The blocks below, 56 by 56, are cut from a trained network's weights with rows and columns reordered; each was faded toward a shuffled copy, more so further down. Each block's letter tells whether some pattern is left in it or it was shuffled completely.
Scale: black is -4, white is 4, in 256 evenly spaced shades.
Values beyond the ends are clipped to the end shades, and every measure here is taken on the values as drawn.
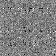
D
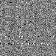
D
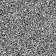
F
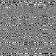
D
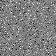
F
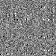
D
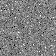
F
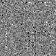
D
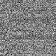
D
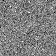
F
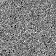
F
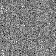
D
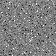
F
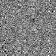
D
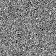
F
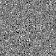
D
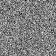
F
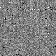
D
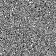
F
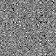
D
